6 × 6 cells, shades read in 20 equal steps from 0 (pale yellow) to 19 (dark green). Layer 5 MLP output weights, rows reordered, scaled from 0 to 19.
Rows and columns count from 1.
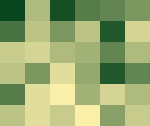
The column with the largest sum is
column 5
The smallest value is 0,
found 2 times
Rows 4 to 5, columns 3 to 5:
2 8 17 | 0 7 3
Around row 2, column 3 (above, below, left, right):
18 6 5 5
